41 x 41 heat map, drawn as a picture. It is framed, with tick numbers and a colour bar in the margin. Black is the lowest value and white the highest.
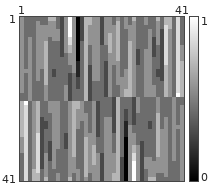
There is no overall slope. Overall the values sit about 50% of the way up the scale. Streaks run downward. It looks the same turned upside down.
